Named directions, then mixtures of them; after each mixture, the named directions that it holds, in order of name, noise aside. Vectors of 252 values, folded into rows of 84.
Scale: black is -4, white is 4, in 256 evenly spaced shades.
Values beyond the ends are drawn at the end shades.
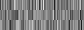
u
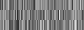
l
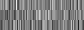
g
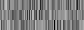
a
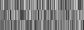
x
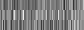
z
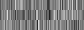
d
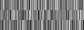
x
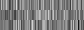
g, u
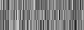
l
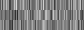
g, l, u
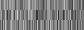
d, u, z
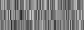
a, x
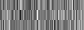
a, d, z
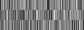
d, g, x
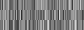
l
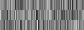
d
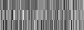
z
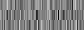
d, l, z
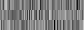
a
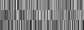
g, x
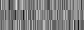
d, g, u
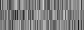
d, g, u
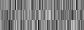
d, g, u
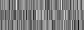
d, g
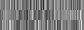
a, d, u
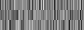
u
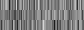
a, g, l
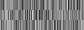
a, g, u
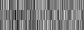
d, g, l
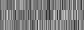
d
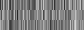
l, u, z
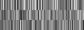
g, x
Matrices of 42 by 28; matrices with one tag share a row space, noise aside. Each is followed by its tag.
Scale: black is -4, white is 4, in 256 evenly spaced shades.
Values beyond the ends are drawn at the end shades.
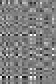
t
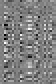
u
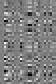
u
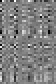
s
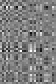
t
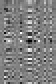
u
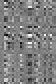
u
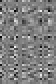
s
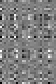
s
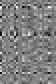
s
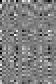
s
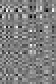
t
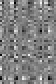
s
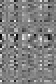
s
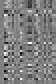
u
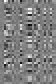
u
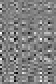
s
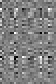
s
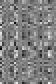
s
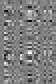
u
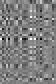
t
